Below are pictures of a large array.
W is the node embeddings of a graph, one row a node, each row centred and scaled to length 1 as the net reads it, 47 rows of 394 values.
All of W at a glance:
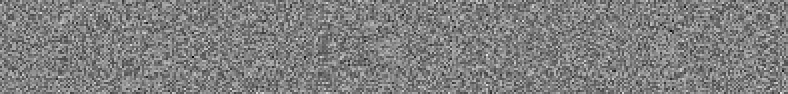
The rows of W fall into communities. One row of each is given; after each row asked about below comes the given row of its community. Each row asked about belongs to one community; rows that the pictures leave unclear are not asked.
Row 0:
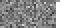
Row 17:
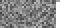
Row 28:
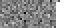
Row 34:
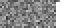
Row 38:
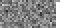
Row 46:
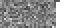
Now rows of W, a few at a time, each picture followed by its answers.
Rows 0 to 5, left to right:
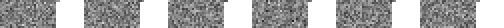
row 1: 46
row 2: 34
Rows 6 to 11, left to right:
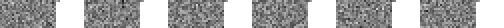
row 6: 17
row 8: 34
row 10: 28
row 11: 0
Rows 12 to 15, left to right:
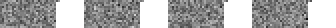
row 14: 38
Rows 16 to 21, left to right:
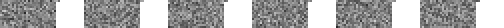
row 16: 28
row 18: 38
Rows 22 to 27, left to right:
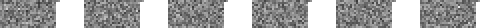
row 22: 0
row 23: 38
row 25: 34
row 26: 17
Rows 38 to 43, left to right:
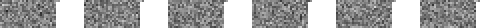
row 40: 17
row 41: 46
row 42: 17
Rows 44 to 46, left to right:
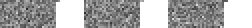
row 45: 38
